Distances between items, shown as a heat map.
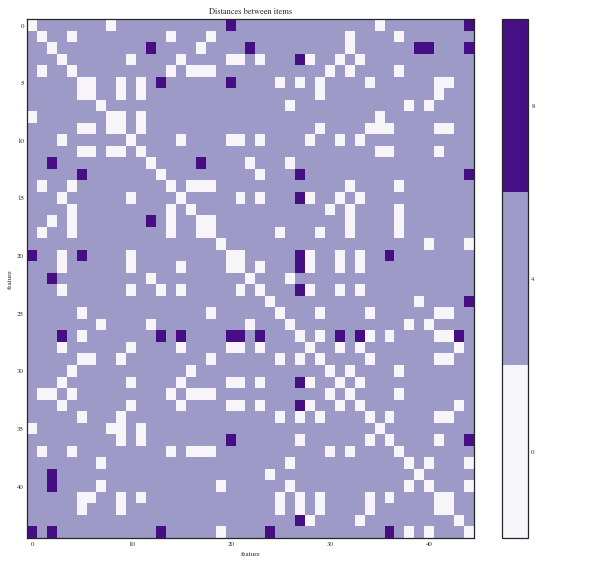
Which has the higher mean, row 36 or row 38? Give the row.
36
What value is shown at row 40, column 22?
4
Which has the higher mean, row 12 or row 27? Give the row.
27
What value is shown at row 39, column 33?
4
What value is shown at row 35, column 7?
4
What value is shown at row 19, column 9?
4
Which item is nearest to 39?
24
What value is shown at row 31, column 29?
4
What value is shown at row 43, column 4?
4
